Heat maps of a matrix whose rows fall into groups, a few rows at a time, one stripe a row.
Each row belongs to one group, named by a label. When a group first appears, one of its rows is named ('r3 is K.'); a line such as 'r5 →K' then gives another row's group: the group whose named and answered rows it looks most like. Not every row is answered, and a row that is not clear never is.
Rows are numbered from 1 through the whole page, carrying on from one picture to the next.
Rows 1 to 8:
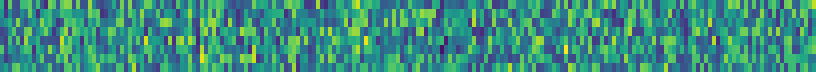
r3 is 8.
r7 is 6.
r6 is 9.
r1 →9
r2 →8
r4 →6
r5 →9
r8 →8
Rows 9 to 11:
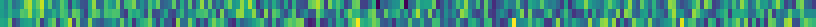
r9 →6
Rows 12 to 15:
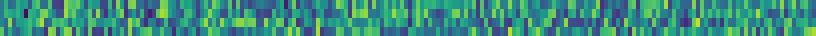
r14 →6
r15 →9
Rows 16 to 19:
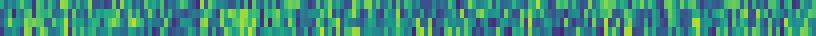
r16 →9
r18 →6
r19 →6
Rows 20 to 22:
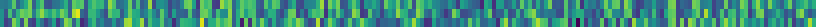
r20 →6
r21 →6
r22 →9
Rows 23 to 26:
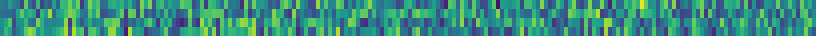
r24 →8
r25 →6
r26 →6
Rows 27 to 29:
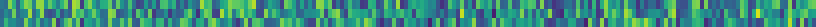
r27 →6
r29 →9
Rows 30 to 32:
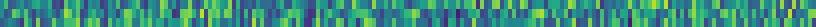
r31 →9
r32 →9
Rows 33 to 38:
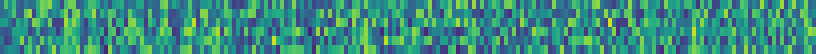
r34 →6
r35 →8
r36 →9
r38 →9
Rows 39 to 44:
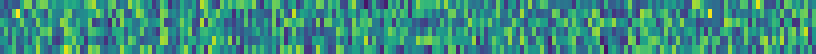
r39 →6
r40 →8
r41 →9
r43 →8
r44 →9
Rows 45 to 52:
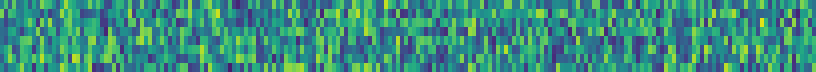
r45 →8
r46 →9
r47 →8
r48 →9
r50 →6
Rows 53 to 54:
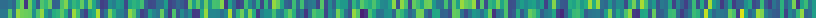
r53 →8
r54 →6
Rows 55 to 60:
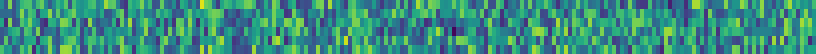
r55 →6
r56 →8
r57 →9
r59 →8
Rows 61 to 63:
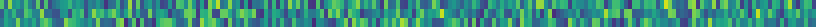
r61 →9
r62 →6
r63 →8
